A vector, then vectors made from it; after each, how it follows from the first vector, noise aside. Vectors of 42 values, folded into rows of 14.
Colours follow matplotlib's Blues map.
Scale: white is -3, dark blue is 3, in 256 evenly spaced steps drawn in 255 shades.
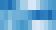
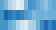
reversed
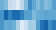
reversed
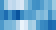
reversed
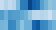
negated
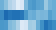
reversed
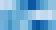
negated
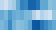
negated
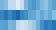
reversed
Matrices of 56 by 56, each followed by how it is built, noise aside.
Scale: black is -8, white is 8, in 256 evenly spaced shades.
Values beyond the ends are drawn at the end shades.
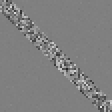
banded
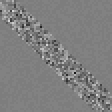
banded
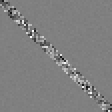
banded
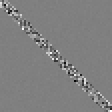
banded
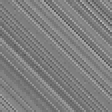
Toeplitz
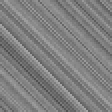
Toeplitz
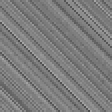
Toeplitz
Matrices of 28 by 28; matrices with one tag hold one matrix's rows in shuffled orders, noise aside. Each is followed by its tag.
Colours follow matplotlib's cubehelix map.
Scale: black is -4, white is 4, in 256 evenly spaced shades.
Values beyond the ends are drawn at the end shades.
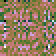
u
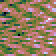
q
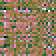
u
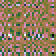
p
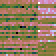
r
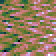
q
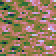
q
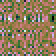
p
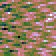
q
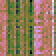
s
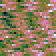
q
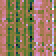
s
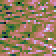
q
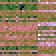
r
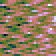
q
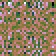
p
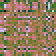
u
